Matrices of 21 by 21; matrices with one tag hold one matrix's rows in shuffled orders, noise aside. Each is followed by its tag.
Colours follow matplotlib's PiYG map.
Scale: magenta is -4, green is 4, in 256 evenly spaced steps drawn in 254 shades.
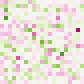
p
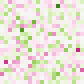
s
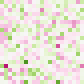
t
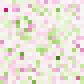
s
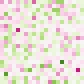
p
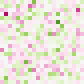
s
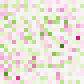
p
